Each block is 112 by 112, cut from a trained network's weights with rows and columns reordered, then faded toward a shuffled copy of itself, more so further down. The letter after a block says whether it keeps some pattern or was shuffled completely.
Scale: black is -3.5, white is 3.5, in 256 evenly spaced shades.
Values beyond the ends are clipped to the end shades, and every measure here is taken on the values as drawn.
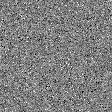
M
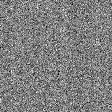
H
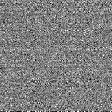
H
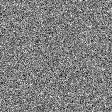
M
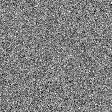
M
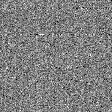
H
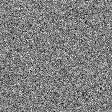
M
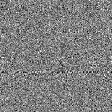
H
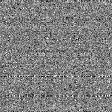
H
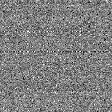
H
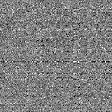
H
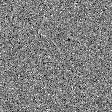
M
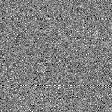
H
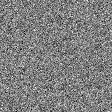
M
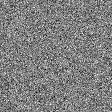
M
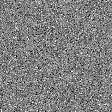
M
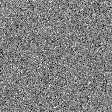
M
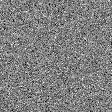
M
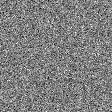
M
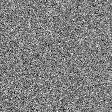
M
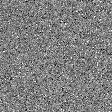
M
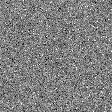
M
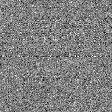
H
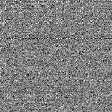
H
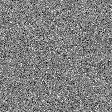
M
